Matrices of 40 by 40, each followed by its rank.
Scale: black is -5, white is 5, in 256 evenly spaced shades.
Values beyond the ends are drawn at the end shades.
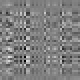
two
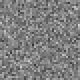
full rank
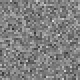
full rank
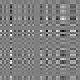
one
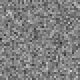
full rank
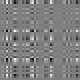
one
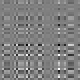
one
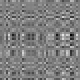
two
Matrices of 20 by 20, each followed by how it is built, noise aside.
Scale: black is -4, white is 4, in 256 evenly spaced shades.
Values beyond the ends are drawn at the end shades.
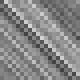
Toeplitz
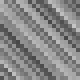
Toeplitz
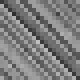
Toeplitz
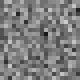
noise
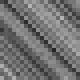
Toeplitz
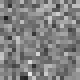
noise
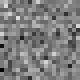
noise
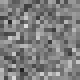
noise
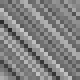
Toeplitz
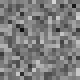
noise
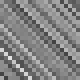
Toeplitz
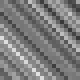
Toeplitz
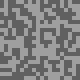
noise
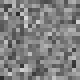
noise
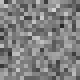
noise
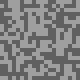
noise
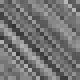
Toeplitz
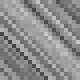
Toeplitz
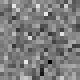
noise
